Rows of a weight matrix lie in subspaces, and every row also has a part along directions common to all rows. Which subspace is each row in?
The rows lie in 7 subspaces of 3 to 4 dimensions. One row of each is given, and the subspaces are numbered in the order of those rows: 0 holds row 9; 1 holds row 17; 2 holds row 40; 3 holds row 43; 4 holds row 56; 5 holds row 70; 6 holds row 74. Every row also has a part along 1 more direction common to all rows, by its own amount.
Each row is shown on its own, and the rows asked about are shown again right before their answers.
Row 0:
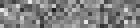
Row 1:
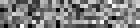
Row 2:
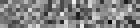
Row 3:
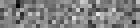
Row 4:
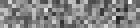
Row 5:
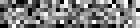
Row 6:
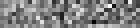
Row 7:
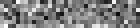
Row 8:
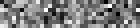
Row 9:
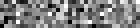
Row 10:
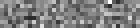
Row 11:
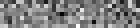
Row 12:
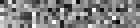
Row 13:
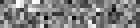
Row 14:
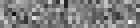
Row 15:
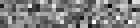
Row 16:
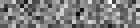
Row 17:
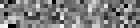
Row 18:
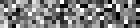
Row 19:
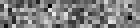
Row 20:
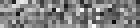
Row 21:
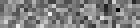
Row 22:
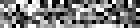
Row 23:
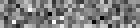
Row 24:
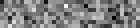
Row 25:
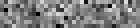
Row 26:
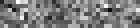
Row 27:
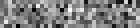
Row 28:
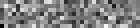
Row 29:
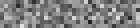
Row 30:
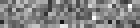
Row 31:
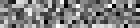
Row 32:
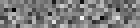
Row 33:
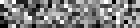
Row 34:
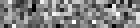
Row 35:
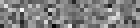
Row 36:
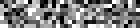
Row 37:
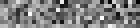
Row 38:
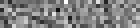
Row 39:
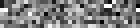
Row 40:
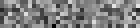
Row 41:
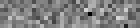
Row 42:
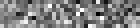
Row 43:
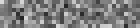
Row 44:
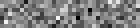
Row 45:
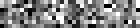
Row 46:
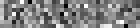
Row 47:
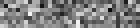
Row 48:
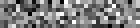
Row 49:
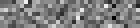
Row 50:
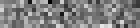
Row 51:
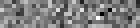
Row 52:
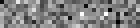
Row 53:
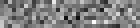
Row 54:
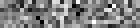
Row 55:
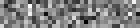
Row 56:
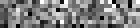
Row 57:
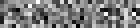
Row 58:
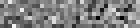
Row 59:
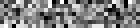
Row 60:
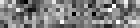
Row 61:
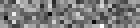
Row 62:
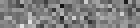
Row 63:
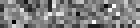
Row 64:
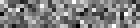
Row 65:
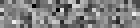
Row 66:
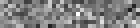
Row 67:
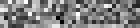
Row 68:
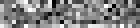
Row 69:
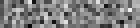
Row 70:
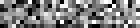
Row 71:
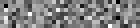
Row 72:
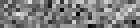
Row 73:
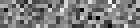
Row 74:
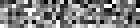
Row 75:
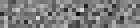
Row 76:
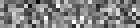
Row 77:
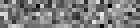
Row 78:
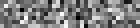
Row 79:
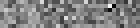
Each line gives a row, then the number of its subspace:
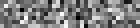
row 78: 5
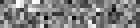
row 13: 0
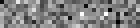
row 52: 3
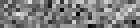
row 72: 5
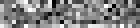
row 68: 4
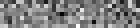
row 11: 2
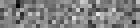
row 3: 0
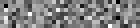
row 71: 4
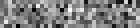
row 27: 0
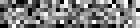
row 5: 5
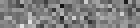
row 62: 0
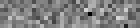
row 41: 1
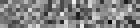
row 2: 5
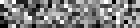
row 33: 1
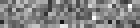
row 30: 5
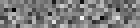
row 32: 4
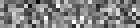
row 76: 2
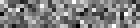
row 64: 3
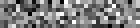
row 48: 6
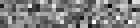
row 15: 2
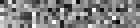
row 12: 1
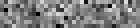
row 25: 0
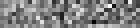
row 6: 1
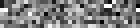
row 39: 6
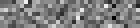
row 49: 2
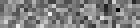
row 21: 4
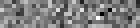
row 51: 0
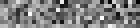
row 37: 4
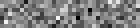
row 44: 2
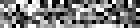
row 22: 6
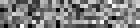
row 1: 6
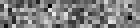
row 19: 6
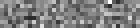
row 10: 6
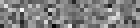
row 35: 6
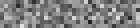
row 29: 0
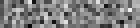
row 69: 3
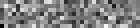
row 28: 6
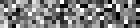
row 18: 4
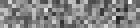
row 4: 1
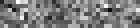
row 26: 5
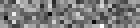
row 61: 4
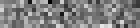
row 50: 3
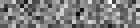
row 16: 2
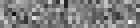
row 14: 5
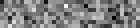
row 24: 3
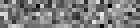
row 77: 4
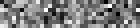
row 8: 6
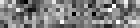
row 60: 5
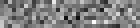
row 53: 1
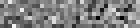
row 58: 1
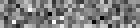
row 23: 4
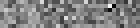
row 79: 0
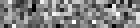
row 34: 0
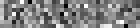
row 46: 3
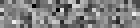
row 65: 1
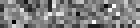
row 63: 4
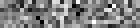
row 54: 1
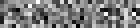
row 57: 2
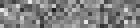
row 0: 6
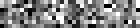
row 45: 6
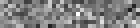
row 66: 5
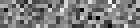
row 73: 2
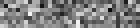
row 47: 3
